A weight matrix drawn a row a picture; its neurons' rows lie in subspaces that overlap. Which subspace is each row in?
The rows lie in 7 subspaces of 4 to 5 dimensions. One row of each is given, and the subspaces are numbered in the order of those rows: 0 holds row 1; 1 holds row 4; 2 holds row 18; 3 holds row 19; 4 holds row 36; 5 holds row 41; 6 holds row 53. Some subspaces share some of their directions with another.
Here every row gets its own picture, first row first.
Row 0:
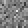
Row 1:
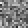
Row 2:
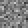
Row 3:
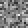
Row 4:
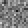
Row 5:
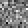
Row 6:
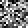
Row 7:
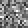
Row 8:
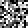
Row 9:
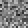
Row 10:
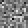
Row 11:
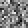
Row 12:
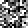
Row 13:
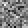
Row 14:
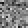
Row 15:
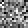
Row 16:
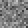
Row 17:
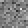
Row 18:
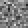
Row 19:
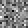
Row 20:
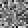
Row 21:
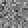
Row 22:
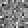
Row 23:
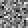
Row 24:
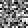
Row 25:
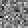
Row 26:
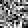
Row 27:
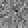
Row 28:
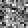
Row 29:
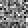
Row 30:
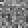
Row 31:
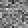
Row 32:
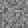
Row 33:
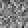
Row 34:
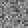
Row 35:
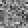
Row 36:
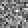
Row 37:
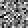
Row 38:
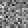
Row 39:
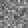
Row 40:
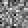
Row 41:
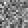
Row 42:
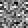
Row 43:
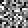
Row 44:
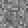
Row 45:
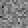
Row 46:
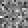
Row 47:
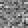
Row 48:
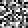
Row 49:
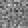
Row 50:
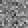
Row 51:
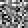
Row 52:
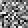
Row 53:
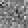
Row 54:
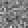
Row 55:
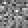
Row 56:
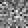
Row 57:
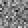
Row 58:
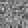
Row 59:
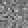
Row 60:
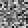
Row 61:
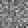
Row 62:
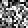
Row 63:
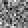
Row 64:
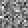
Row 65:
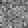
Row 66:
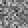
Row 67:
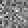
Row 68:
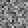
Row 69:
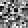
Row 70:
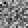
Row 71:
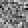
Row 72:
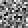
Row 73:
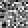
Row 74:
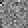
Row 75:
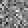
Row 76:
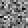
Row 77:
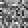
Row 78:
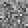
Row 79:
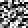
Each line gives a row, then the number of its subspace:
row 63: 1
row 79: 0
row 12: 3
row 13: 3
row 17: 0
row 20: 0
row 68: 5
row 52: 4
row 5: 4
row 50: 4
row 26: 3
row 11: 5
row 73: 3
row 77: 0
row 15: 6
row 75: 2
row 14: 0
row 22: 0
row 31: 1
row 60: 0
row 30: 0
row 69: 2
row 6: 1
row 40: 1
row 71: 4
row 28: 3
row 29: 6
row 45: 5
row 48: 6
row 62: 1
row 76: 5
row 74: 3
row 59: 2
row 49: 3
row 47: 1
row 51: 0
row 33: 5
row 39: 3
